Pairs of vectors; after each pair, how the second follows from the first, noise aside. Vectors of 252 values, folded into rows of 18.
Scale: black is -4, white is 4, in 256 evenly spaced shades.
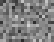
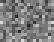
sign-scrambled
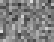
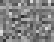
sign-scrambled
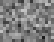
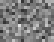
sign-scrambled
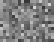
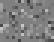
partly zeroed
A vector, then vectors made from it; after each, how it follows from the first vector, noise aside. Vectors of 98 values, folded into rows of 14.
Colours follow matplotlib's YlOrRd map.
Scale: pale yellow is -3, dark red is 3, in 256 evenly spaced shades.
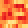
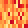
sign-scrambled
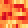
copied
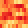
copied
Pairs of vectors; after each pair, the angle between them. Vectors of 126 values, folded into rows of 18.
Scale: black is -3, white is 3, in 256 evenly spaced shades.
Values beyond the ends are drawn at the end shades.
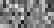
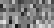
orthogonal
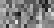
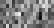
nearly opposite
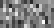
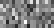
orthogonal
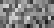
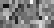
partly opposed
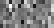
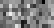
partly aligned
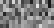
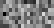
partly aligned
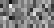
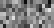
partly opposed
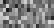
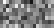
nearly opposite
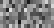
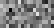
partly opposed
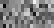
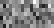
nearly parallel
